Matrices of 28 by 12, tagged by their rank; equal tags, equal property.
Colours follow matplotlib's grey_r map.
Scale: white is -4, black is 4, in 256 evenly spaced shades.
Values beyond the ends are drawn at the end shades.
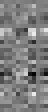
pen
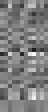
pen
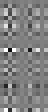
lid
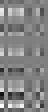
lid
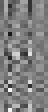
pen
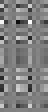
lid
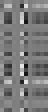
lid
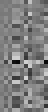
pen
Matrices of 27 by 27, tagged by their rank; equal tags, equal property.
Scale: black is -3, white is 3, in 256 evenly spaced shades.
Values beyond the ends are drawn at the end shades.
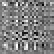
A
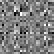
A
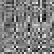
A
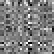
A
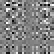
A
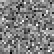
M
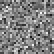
M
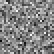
M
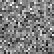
M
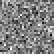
M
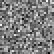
M
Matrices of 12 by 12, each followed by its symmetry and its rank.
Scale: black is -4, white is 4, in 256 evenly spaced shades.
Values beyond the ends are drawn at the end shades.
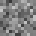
antisymmetric, full rank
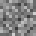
symmetric, full rank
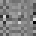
neither, rank two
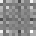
symmetric, rank two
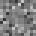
antisymmetric, full rank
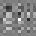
neither, rank two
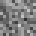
antisymmetric, full rank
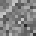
symmetric, full rank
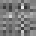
neither, rank two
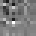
neither, rank two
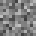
antisymmetric, full rank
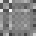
symmetric, rank two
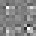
symmetric, rank two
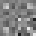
symmetric, rank two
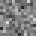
antisymmetric, full rank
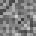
symmetric, full rank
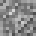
symmetric, full rank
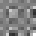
symmetric, rank two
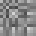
symmetric, rank two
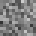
antisymmetric, full rank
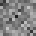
symmetric, full rank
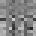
neither, rank two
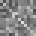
symmetric, full rank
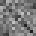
symmetric, full rank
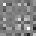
symmetric, rank two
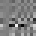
neither, rank two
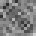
symmetric, full rank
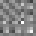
symmetric, rank two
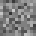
antisymmetric, full rank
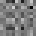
neither, rank two
